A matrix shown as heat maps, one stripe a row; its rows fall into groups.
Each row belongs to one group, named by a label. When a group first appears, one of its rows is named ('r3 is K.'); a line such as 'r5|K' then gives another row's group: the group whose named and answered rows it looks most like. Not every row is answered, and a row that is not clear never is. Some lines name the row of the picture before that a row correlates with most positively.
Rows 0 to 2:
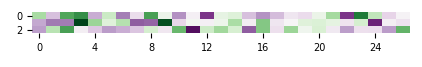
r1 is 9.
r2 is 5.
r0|5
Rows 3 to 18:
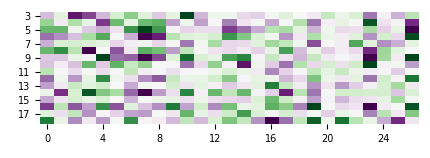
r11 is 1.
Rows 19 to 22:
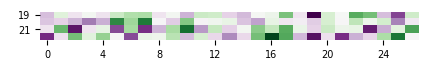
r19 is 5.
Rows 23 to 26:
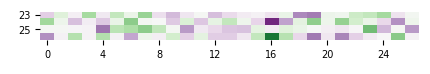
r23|5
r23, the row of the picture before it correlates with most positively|19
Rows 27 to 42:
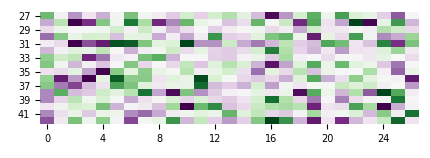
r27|1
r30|5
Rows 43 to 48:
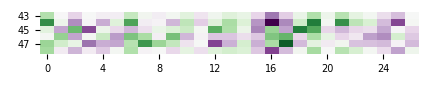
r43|1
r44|1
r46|9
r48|1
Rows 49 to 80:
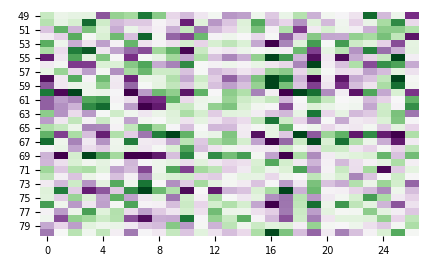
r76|1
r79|9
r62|9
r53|1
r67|1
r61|9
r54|5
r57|9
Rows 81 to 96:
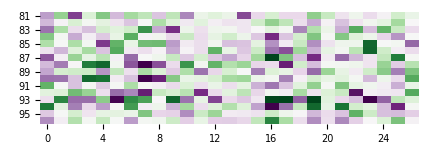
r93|9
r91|1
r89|5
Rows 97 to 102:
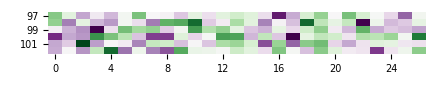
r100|9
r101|5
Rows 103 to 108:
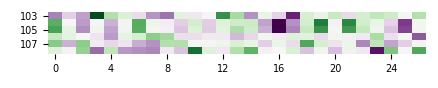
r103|9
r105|1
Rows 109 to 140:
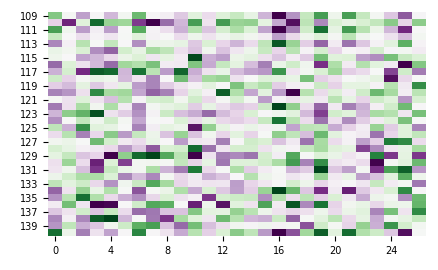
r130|9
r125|5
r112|1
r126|9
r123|5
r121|5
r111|1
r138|9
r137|9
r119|9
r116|5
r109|1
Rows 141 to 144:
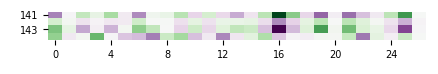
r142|1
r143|1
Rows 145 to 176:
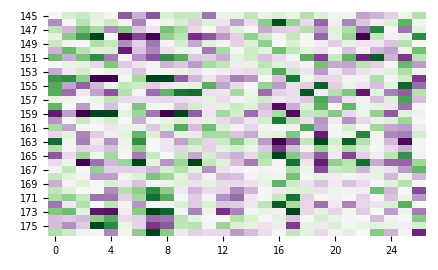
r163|1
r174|9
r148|5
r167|5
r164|1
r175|9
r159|9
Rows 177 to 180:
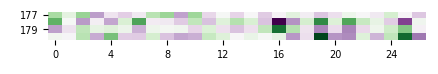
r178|1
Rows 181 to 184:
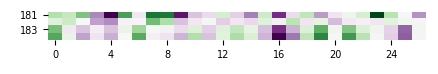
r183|1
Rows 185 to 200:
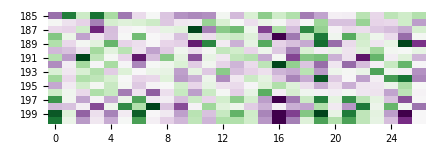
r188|1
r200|1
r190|9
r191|5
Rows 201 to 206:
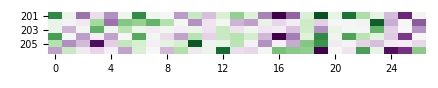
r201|1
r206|5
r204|1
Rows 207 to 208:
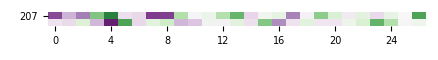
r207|9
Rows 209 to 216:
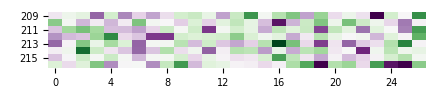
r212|9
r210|1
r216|5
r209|9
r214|5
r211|5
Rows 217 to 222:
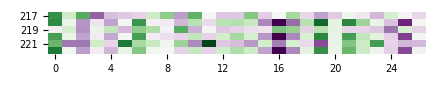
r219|9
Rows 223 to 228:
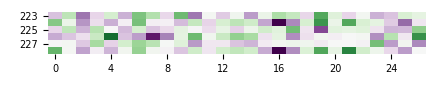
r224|1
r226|9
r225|5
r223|9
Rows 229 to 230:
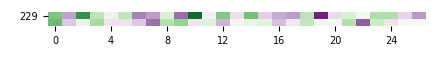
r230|5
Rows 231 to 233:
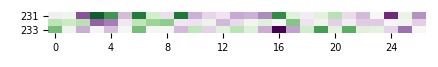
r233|1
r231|9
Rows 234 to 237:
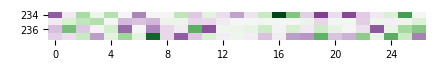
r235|5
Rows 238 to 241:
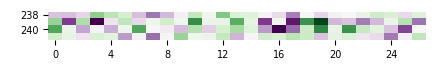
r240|1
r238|9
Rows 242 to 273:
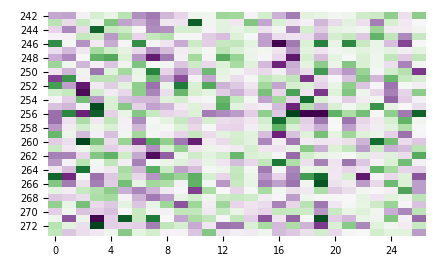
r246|1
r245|5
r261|5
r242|9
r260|5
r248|9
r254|5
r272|5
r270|5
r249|1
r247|9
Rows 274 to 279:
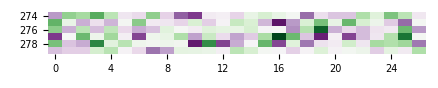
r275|1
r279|9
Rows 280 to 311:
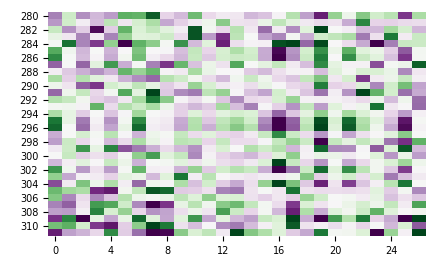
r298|5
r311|9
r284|9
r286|1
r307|9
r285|1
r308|9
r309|5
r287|9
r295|1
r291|5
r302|1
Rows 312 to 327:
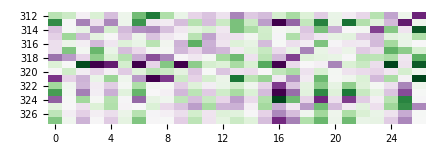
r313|1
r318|9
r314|9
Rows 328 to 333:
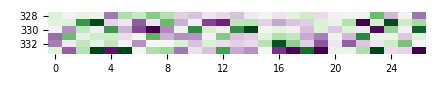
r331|5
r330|9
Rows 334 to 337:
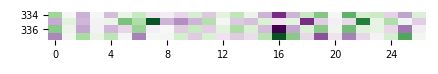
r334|1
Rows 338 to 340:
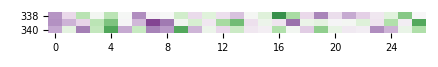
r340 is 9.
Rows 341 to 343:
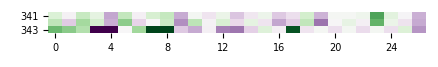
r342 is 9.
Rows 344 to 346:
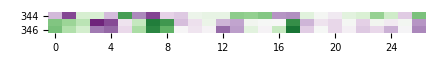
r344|9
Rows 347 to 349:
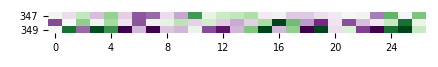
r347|9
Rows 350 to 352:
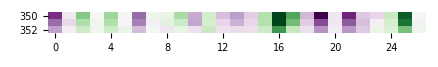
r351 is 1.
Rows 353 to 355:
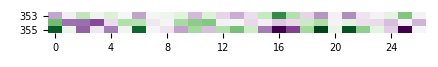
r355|1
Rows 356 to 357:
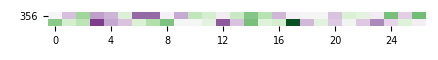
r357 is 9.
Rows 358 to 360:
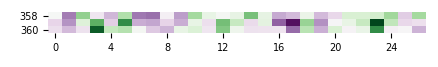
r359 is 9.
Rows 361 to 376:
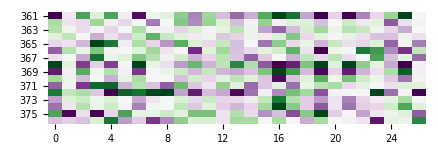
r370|1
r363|1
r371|9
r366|5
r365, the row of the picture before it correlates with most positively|360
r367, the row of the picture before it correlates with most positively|360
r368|1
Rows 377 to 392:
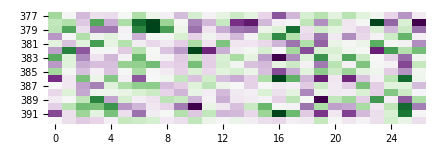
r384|5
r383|1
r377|1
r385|1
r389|5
